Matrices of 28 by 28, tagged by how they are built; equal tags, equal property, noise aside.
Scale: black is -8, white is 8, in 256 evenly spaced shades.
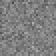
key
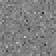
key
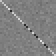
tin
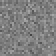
key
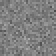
key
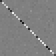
tin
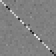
tin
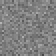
key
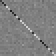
tin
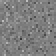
key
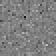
key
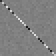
tin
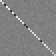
tin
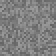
key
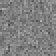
key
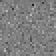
key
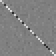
tin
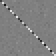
tin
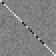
tin
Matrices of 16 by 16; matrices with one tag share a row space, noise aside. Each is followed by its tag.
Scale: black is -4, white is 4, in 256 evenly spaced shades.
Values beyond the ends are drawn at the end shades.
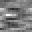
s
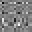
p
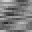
s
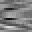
s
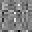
p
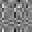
p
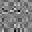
p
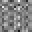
p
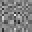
p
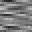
s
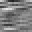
s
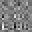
p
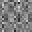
p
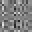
p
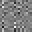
p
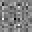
p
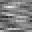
s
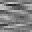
s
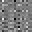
p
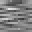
s
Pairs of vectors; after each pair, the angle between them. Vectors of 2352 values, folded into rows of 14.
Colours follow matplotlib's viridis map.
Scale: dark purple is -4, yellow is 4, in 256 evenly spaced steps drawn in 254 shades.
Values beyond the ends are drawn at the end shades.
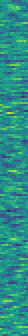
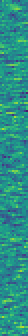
nearly parallel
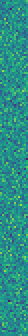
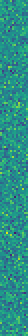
partly opposed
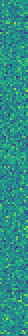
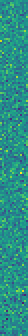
partly opposed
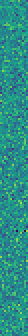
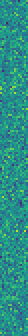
nearly opposite
